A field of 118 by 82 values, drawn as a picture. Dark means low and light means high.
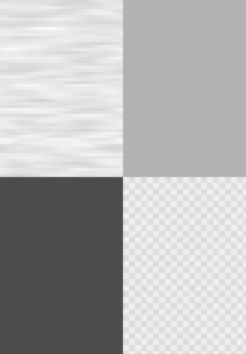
It is made of 2 by 2 panels. Panel 1,1: very high, streaked across, faint in contrast. Panel 1,2: high, flat. Panel 2,1: low, flat. Panel 2,2: very high, checkered, faint in contrast.
